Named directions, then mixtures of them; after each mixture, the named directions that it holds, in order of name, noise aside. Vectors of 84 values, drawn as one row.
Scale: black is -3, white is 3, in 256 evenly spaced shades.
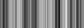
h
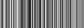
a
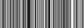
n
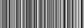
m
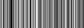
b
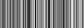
n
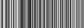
a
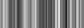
h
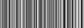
m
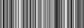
b, h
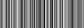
a, n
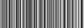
m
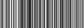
a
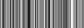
n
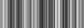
h
